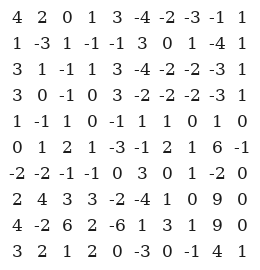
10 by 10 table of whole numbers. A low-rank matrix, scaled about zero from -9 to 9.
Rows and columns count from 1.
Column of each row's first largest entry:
1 6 1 1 1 9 6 9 9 9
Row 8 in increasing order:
-4 -2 0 0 1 2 3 3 4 9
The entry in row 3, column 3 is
-1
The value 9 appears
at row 8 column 9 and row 9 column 9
